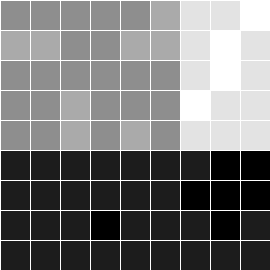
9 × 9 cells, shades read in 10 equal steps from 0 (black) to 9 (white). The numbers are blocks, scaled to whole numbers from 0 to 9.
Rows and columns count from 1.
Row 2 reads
6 6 5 5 6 6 8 9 8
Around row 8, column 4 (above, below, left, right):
1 1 1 1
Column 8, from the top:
8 9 9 8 8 0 0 0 1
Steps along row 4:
same up down same same up down same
